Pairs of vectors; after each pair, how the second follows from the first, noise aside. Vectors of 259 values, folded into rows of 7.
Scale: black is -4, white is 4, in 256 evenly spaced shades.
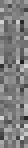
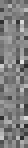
negated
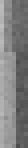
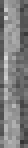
wrapped around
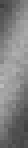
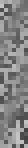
sign-scrambled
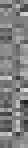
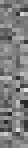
copied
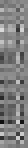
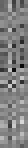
wrapped around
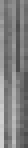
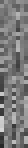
sign-scrambled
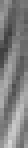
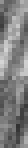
wrapped around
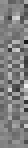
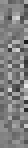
copied
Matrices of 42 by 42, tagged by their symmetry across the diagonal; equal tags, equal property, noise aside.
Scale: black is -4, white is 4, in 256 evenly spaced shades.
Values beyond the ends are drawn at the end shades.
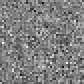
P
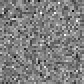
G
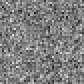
P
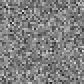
P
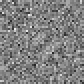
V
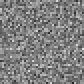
G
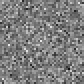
V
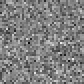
G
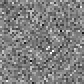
V
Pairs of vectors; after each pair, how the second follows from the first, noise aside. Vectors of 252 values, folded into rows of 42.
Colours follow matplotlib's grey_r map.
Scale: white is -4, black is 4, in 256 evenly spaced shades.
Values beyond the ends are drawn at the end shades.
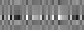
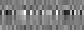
reversed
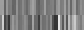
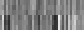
copied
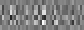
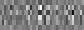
reversed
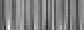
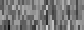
sign-scrambled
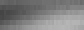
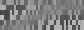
sign-scrambled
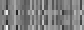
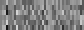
sign-scrambled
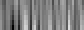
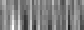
negated
